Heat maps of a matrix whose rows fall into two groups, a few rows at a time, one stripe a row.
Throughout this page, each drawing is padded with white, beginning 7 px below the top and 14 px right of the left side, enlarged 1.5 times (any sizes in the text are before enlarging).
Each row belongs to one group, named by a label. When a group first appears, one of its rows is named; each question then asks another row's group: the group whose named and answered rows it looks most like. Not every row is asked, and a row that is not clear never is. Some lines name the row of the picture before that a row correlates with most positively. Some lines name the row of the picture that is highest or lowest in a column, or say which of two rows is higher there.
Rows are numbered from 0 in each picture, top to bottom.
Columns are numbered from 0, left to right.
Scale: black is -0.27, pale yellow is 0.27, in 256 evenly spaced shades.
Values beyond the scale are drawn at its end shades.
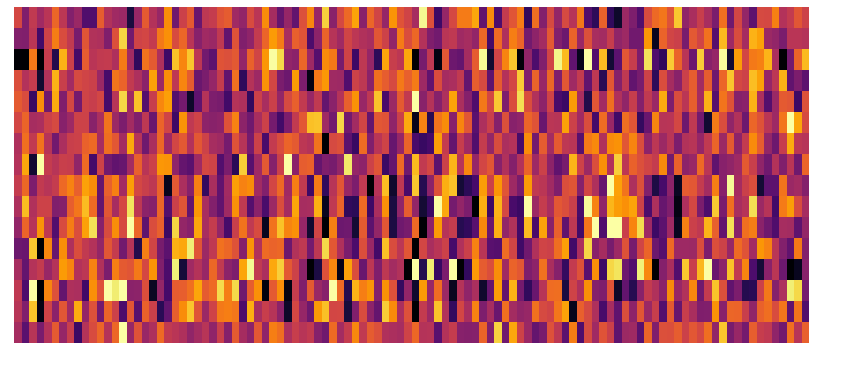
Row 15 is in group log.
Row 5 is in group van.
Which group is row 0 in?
van
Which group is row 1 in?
log
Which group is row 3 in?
log
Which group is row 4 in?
log
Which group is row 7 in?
log
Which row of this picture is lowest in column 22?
12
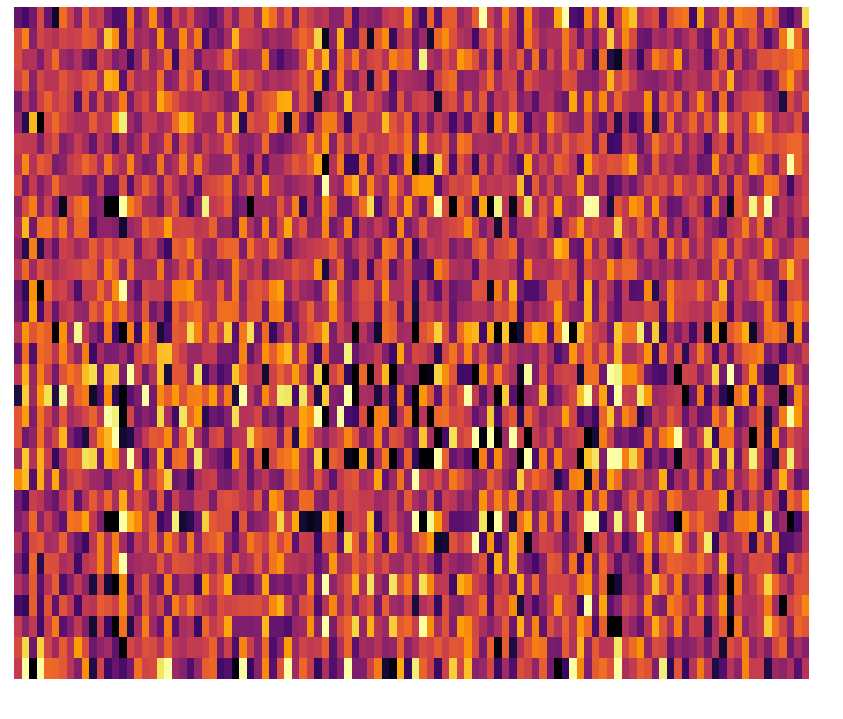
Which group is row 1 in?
van
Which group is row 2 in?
van
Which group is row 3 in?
van
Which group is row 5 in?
log
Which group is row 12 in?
van
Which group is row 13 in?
log
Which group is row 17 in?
van
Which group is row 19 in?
van
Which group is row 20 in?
van
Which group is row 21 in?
van
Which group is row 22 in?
log
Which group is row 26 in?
log
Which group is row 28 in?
log
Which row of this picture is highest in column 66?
20
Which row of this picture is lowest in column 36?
5
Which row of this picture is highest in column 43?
19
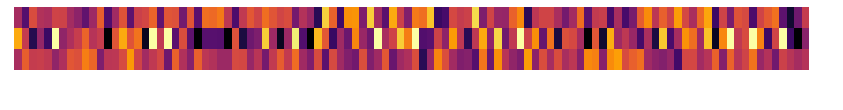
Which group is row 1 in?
log
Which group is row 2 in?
van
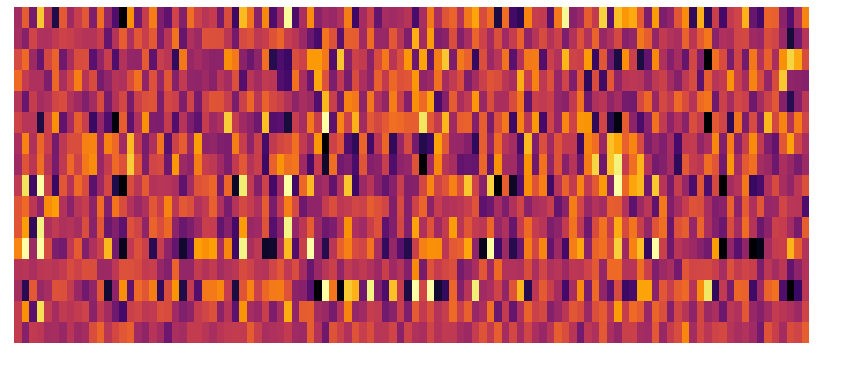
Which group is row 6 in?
van
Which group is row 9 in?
log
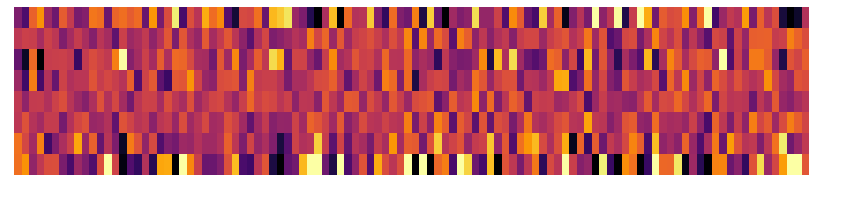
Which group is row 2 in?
log
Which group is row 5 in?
van
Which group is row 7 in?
van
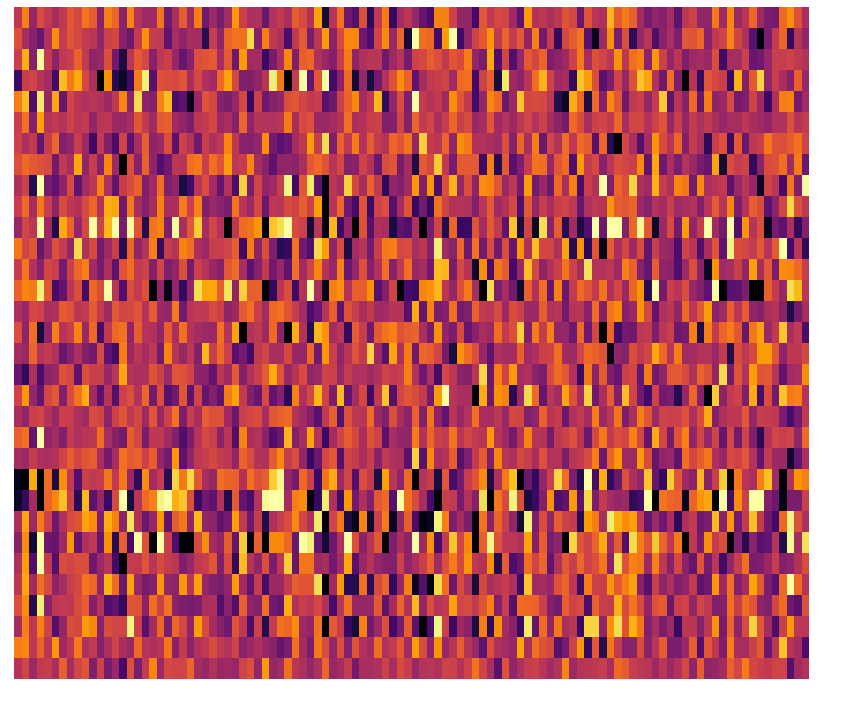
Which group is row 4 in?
log
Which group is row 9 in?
van
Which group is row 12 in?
van
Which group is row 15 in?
log
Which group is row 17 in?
log
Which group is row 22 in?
log
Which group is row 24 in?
van
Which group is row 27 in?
van
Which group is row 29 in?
van
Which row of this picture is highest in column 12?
13
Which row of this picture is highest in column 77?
10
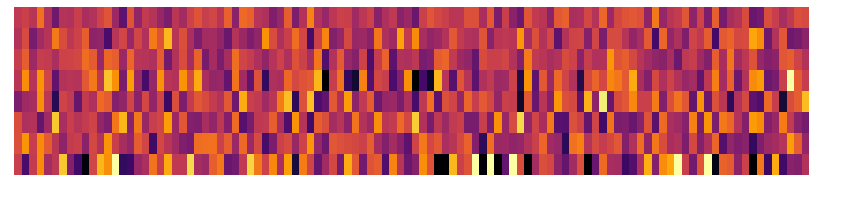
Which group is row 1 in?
log
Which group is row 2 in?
van
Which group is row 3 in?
van
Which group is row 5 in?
log
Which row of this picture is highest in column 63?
7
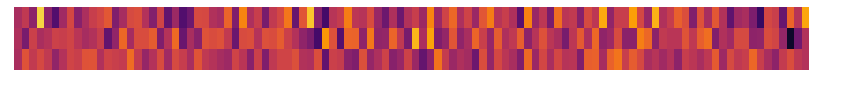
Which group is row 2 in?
van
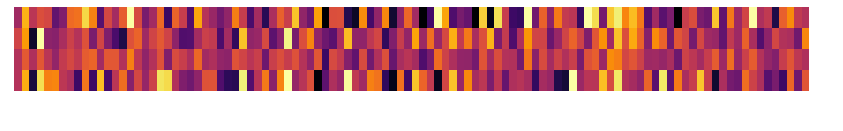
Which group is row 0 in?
van
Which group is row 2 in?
van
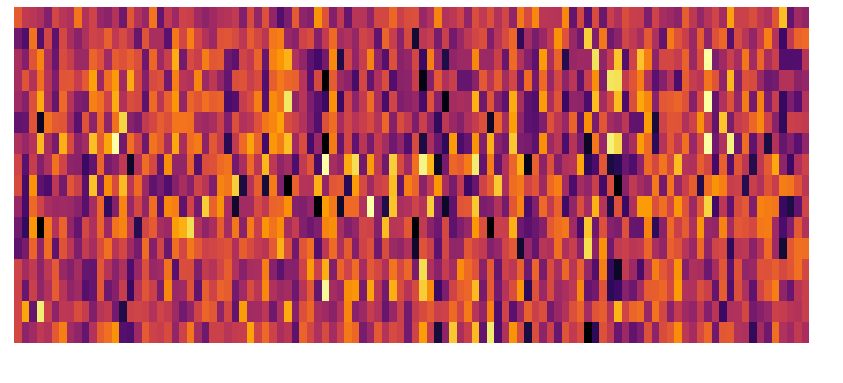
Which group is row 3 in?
van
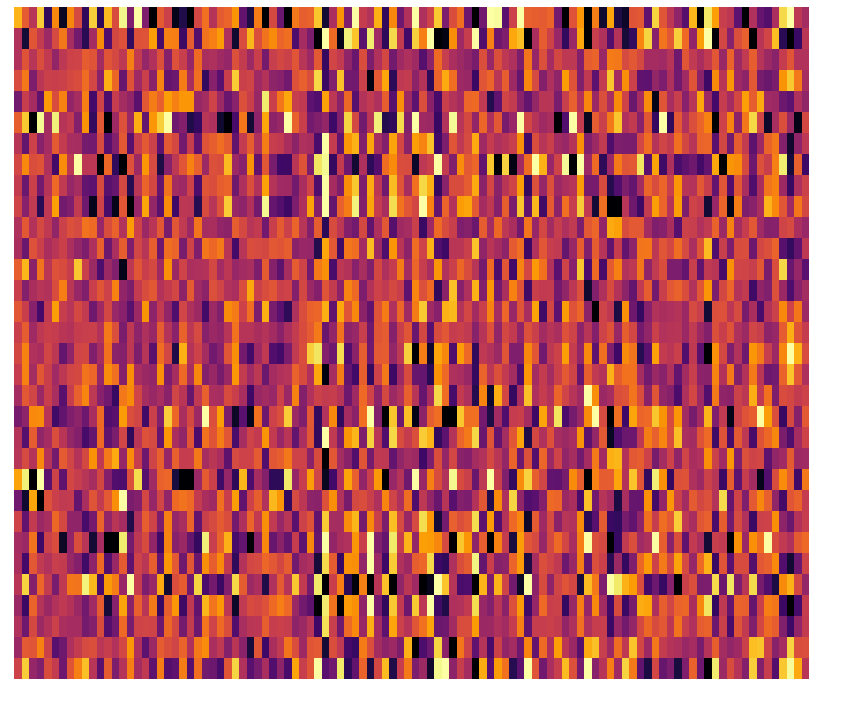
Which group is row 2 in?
van
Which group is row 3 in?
van
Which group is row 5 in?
log
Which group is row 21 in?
van
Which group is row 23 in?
log
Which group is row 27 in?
van
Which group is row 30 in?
van
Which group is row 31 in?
van
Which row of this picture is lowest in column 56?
1
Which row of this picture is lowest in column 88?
27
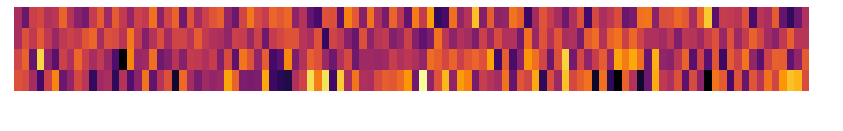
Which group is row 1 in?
van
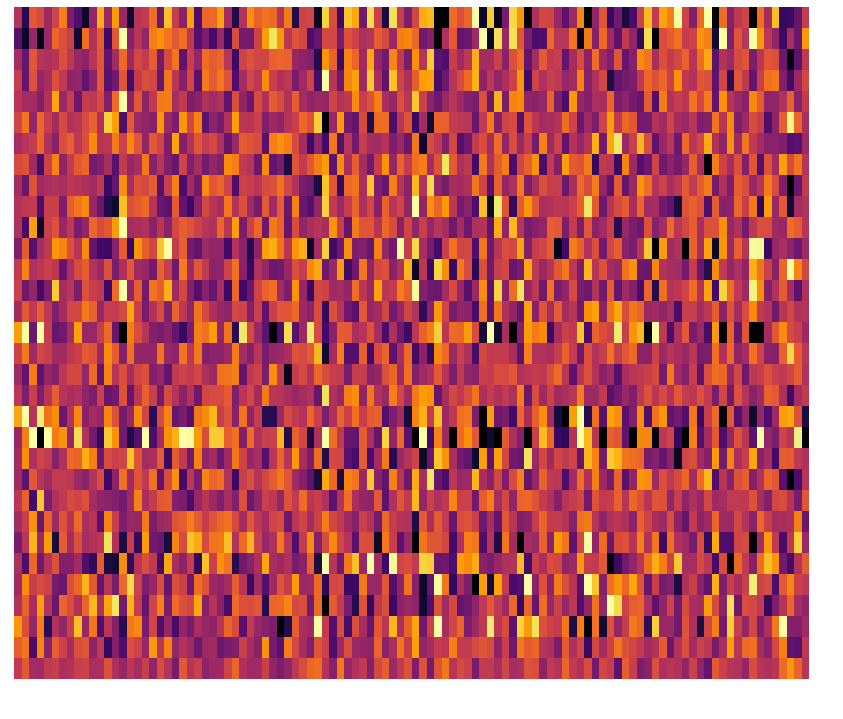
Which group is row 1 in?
log
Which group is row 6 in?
van
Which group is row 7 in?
van
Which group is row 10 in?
log
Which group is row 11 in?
log
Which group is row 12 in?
van
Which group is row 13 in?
log
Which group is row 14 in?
van
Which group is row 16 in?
van
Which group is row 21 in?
van
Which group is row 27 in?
van
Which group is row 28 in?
van
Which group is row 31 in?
van
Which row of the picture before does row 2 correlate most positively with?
0
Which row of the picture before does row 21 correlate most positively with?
1
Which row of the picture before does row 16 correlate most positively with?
1
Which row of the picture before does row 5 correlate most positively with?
1
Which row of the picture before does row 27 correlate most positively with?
1
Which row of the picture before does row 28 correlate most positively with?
1
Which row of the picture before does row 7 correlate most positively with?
3
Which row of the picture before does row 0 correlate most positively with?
0
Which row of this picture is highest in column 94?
1
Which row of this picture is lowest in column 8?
1
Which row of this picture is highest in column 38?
11
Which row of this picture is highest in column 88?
0
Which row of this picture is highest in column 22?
20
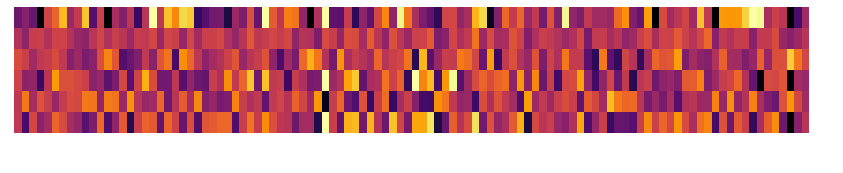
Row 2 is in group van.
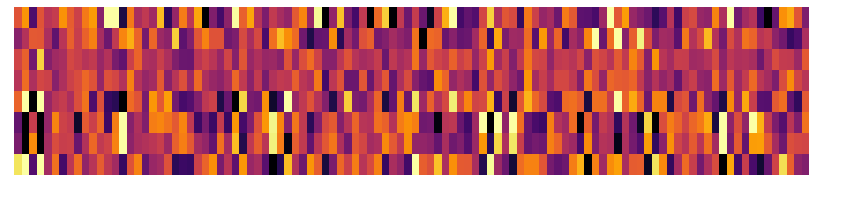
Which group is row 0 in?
van
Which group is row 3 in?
van
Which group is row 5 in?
log
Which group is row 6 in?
log
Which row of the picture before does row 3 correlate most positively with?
4
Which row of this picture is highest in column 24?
0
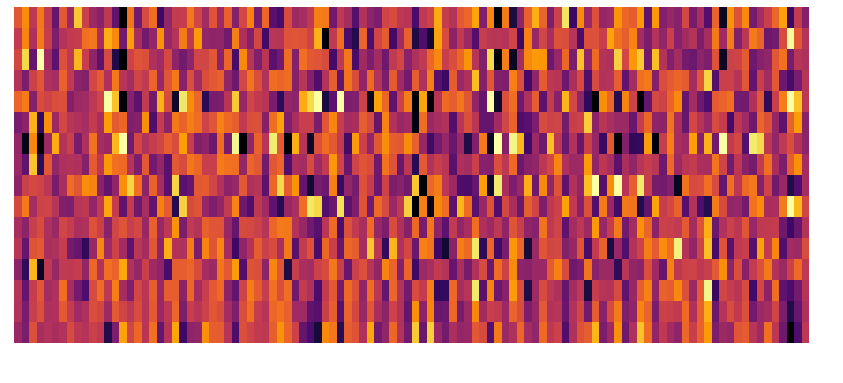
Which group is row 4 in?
van
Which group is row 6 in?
log
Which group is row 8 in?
van
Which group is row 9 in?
van
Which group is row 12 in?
log
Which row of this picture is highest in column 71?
6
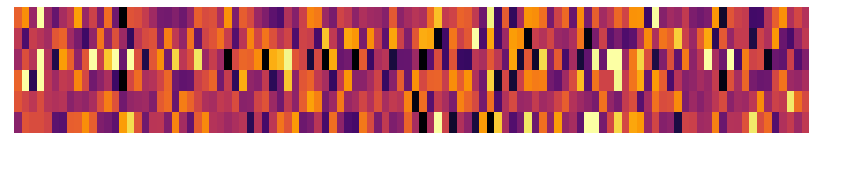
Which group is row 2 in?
van
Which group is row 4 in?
van
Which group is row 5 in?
van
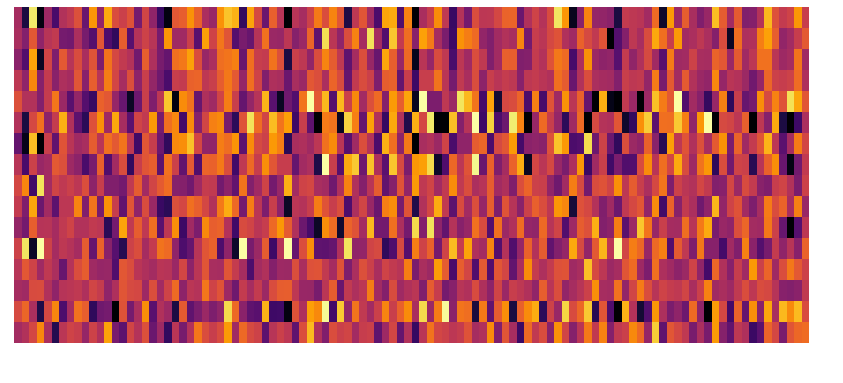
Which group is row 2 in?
log
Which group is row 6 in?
log
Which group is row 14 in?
van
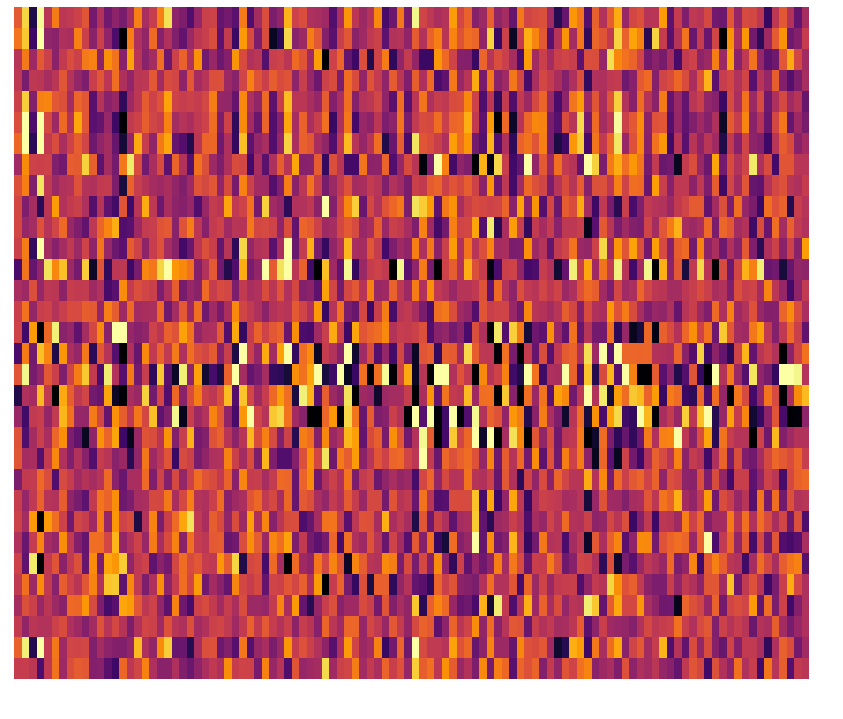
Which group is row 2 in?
van
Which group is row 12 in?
log
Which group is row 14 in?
van
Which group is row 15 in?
log
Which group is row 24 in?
log
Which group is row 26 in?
log
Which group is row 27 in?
van
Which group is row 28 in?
van
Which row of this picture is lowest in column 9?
20
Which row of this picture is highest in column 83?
19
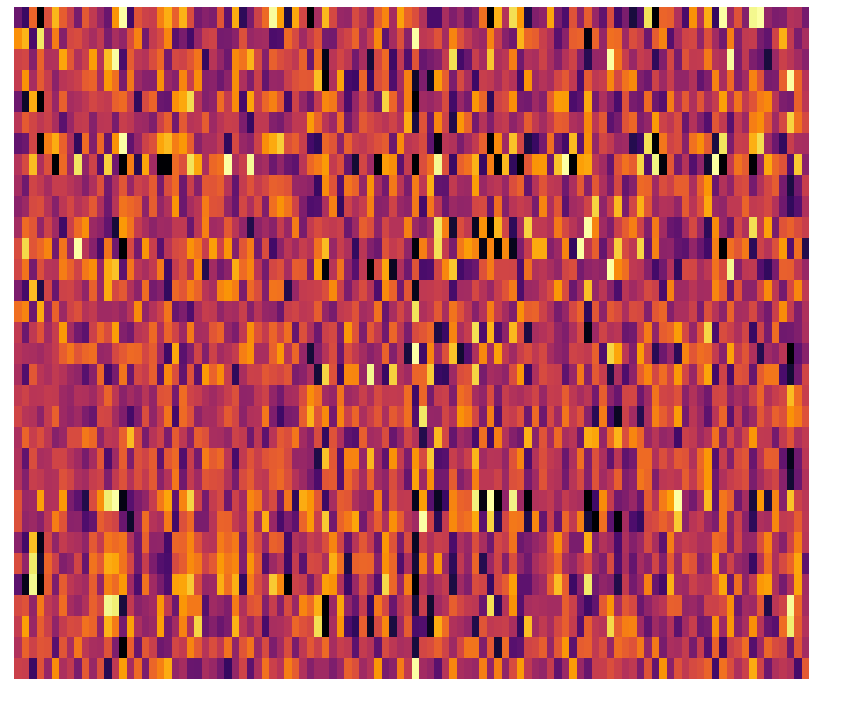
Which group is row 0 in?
log
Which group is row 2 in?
van
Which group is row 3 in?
van
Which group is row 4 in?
log
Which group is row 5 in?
van
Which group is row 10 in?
van
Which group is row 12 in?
van
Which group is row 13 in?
log
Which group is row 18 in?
van
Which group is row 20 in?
van
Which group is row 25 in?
log
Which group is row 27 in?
log
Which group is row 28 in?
van
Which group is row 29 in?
van
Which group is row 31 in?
log
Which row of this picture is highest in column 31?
7
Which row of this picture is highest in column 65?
7
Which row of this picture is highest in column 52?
5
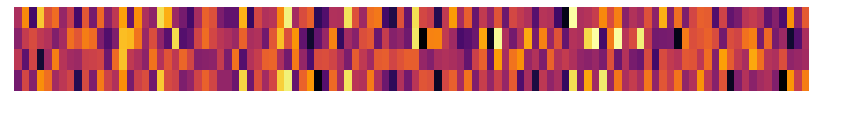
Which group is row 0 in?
log
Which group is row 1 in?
van
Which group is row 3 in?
log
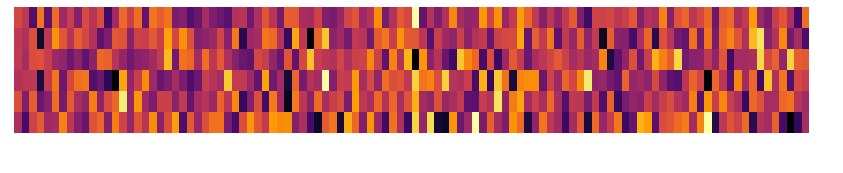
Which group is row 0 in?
log
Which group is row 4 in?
log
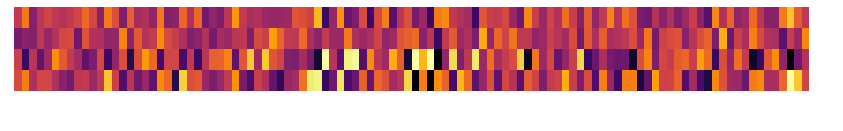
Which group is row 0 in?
van
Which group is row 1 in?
log
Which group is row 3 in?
van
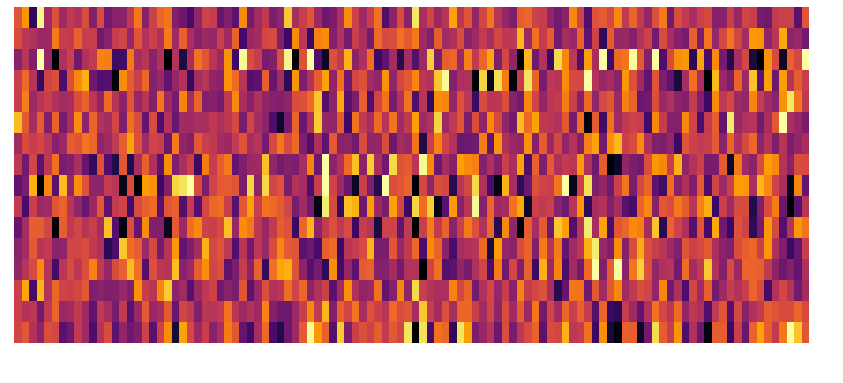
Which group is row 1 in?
log
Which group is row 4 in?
van
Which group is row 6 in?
van
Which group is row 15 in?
van
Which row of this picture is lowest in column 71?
2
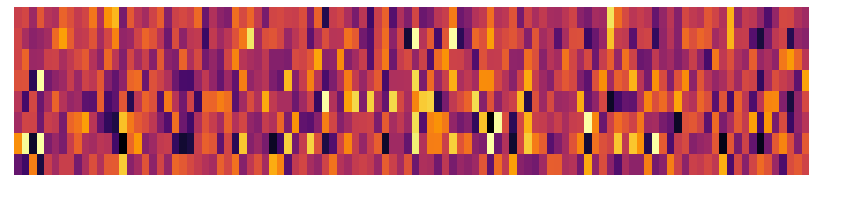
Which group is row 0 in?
van
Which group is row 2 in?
van
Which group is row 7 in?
log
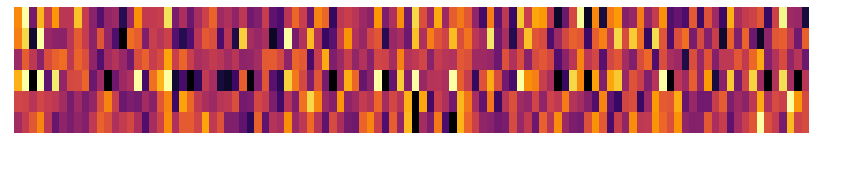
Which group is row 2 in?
log
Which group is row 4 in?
van
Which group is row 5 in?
van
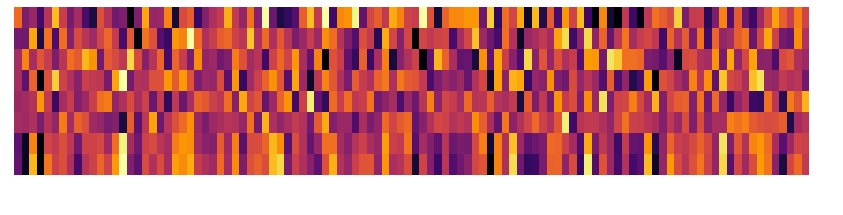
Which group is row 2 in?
van
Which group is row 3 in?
log
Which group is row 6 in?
log
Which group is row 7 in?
log
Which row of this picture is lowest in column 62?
0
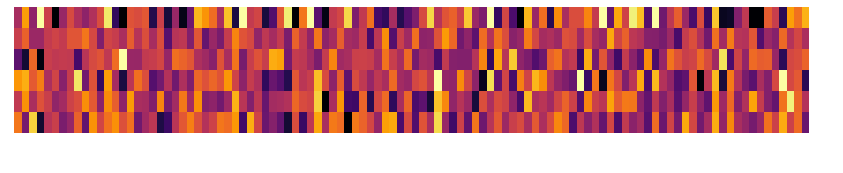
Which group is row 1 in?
van
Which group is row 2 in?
log
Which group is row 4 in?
van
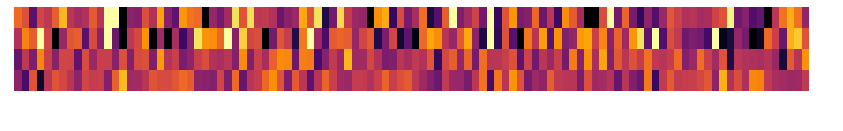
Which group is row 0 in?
van
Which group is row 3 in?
log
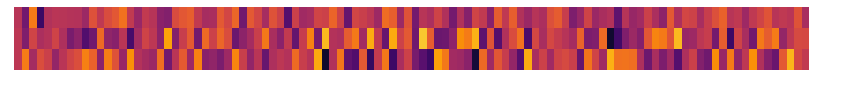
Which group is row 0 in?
log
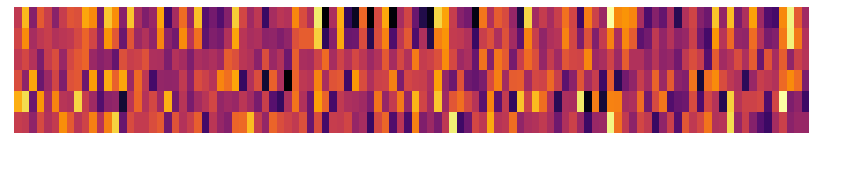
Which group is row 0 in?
van
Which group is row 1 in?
van
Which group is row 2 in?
van
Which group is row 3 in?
log
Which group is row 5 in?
van
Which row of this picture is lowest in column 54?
0
